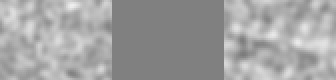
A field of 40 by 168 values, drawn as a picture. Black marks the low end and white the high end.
It is made of 1 by 3 panels. Panel 1,1: high, blotchy. Panel 1,2: middling, flat. Panel 1,3: high, blotchy.
